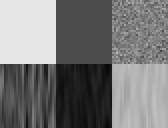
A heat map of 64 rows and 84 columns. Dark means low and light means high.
The table splits into 2 rows of 3 panels. Panel 1,1: very high, flat. Panel 1,2: low, flat. Panel 1,3: middling, fine-grained. Panel 2,1: low, streaked downward. Panel 2,2: very low, streaked downward, faint in contrast. Panel 2,3: high, streaked downward, faint in contrast.
